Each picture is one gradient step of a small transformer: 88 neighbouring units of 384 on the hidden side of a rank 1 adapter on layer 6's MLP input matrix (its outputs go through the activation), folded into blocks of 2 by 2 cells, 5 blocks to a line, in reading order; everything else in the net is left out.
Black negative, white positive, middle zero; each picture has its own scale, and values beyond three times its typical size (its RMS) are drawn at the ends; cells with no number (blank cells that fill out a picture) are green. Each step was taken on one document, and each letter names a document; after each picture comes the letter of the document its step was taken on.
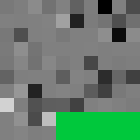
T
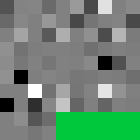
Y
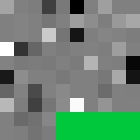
T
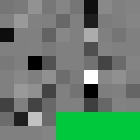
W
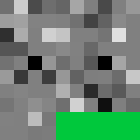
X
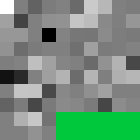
Y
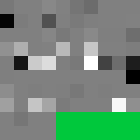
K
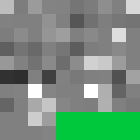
X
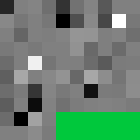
T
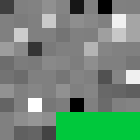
T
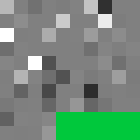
W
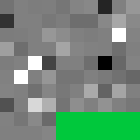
X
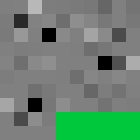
Y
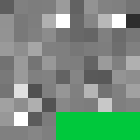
T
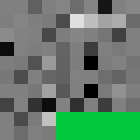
X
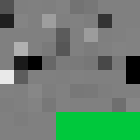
K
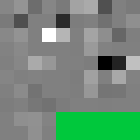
Y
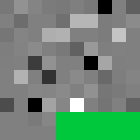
X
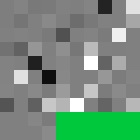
X
